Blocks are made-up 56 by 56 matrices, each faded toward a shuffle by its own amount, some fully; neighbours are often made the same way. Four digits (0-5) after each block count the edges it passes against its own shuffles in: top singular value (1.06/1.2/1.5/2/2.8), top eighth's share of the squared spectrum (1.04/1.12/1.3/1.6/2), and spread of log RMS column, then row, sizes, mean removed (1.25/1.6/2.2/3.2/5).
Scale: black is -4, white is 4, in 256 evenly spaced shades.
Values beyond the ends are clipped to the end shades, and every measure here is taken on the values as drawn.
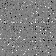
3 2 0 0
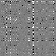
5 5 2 2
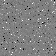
2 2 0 0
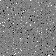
2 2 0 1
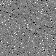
0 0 0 0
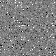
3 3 0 1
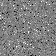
0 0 0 0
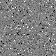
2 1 0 0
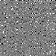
3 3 1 2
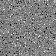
2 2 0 1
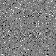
3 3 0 1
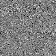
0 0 0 1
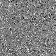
0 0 0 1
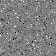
0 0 0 0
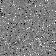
1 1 0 0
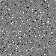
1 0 0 0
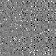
4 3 2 2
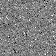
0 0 0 0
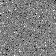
0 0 0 0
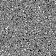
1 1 0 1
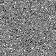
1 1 0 0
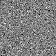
2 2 0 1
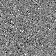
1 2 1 0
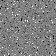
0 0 0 0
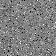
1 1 0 0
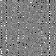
4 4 2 1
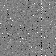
3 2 1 0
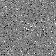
2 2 0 0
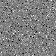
2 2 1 0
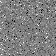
0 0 0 0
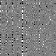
4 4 2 1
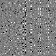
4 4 2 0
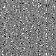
3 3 2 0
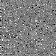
3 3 1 1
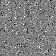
1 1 0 0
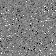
0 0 0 0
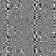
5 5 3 2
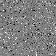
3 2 0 0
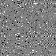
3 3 1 2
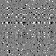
4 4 2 2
